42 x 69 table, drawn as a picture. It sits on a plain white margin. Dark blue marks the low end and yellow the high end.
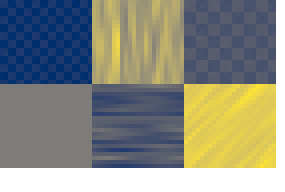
The table splits into 2 rows of 3 panels. Panel 1,1: very low, checkered, faint in contrast. Panel 1,2: high, streaked downward. Panel 1,3: low, checkered, faint in contrast. Panel 2,1: middling, flat. Panel 2,2: low, streaked across. Panel 2,3: very high, slanting up to the right, faint in contrast.
